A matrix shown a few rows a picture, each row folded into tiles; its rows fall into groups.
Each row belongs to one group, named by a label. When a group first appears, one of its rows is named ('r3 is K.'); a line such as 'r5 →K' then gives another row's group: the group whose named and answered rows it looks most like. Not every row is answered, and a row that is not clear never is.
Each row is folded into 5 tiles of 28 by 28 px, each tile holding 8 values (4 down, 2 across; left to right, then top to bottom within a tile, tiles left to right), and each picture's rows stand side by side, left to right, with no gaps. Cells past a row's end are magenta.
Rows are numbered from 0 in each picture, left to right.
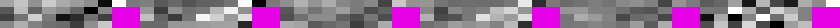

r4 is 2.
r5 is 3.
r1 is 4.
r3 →4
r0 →2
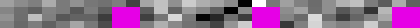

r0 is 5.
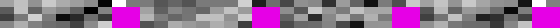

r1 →4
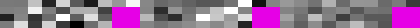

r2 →5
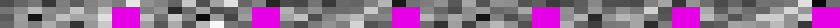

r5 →4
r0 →3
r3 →5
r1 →5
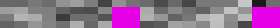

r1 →4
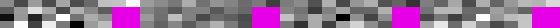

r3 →3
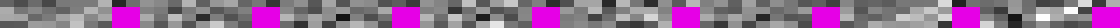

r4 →3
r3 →5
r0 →4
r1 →5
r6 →4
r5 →5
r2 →5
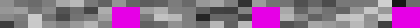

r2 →4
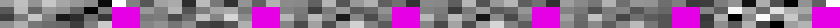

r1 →3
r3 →5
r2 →5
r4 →5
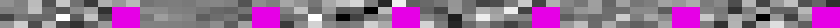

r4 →3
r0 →3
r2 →2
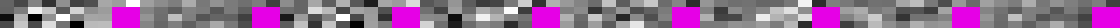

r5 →4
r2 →3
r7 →5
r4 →5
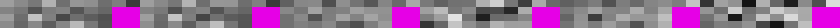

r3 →2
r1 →5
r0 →5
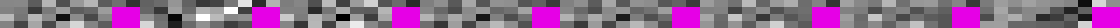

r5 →5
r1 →4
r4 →5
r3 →5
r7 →2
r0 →5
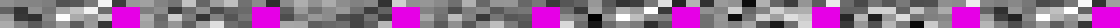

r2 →2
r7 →4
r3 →5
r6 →3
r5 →3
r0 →4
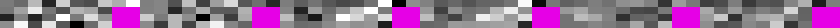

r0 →3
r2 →4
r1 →5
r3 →4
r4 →2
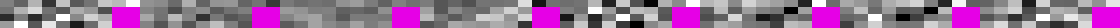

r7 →3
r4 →3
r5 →2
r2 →2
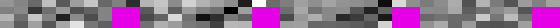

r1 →2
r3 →3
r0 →5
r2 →2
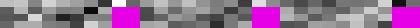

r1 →2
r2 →4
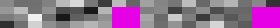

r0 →2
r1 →5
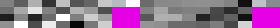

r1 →2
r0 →3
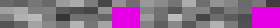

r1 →5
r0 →2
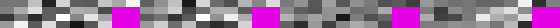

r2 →5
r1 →3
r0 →3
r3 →4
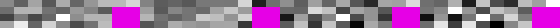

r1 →4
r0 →3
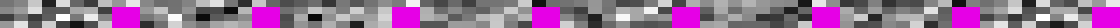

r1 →2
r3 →4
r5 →2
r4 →4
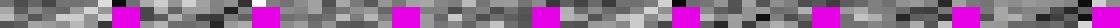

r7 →2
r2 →3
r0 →4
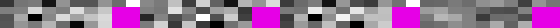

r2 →3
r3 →2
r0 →3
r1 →3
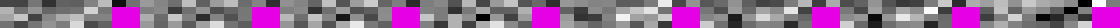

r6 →4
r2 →5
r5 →4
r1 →5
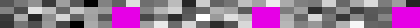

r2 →5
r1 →3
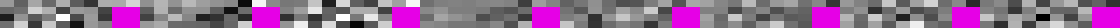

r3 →2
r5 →5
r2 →3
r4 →4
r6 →5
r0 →3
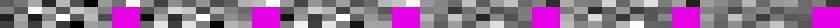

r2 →3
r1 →3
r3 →5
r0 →3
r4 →5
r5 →5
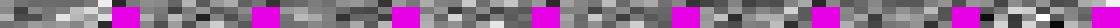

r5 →4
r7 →3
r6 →4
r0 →4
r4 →5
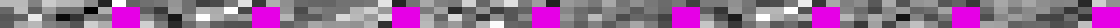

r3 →5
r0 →2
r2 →4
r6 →5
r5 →4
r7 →2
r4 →5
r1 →4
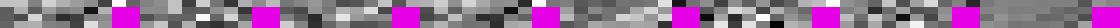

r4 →4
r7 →2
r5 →3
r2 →4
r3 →2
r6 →5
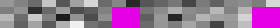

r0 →5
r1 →3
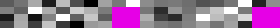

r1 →4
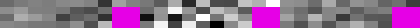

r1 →3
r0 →2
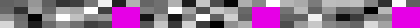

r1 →3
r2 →2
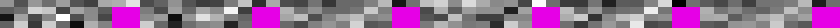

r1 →4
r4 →4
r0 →3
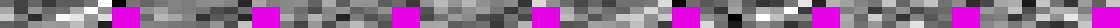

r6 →5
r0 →4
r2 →5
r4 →4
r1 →2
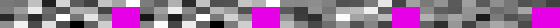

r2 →4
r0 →3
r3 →5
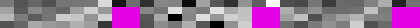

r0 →4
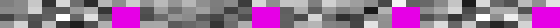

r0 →3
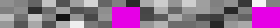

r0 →5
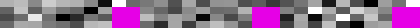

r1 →5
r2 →3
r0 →2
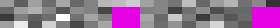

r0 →3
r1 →5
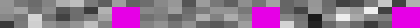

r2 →4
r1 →3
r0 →2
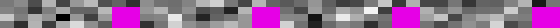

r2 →4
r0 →5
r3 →4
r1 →2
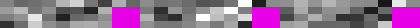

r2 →2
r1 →4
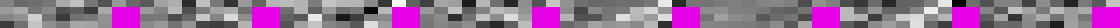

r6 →4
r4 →4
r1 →3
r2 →2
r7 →3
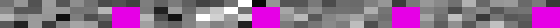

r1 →4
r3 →5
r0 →5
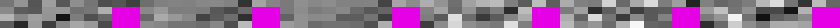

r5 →2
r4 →5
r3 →2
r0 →5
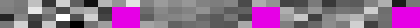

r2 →4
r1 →2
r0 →3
